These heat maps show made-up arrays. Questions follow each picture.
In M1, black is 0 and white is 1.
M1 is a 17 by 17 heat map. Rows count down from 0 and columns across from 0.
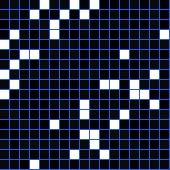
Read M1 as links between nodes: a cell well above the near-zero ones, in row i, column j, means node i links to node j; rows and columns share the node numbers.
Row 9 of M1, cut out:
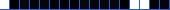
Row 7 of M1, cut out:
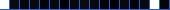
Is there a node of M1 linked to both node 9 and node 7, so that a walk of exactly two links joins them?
yes
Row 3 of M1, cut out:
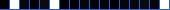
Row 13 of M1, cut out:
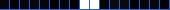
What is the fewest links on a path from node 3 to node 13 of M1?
3
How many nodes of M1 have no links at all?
0
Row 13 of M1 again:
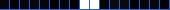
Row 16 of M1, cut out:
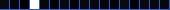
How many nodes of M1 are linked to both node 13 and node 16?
0
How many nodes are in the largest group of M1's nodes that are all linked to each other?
2
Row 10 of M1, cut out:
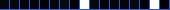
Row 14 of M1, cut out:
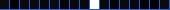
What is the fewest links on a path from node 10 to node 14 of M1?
4
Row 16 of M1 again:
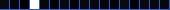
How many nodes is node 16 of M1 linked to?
1
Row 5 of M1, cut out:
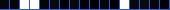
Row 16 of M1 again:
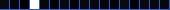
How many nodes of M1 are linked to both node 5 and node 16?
1
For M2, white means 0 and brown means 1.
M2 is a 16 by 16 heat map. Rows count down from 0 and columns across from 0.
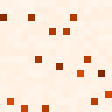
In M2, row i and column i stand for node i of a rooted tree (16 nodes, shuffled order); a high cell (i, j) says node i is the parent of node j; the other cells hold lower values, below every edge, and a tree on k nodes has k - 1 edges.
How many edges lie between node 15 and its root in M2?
4
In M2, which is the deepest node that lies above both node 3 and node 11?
10
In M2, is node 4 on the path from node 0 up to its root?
no
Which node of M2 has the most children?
2
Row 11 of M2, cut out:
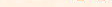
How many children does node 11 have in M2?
0
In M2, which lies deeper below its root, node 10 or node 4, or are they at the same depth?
the same depth
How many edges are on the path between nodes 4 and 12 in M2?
3
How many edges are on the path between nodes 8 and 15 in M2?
7
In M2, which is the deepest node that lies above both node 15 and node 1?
14
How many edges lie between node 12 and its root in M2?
4
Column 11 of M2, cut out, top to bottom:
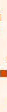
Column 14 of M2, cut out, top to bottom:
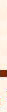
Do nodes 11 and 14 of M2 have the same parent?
yes
